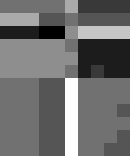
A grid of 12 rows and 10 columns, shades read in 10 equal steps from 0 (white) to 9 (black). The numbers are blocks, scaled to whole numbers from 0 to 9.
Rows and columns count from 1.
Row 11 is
5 5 5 6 6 0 5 5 5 6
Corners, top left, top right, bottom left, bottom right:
5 7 5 6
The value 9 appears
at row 3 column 4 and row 3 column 5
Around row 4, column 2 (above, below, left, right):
8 4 4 4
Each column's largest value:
8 8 8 9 9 5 8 8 8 8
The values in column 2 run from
3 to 8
